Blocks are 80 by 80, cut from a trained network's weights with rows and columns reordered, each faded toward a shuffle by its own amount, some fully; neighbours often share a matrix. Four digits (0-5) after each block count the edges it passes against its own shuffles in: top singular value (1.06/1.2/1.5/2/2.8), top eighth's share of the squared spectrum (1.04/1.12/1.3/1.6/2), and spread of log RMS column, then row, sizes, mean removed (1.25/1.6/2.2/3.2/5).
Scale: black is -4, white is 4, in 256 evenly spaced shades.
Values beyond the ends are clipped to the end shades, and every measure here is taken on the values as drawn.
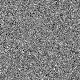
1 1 0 0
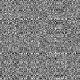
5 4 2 3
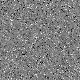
0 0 0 0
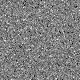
0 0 0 0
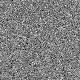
0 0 0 0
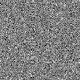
3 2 1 0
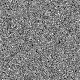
0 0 0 0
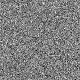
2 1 0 0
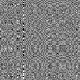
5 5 2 2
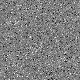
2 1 0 0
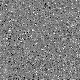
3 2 0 1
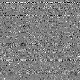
4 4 0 3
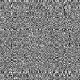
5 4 2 3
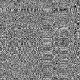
4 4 1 3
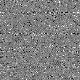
3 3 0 2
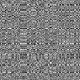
5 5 2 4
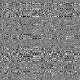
4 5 1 4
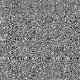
3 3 1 2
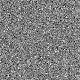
2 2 0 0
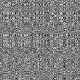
4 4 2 3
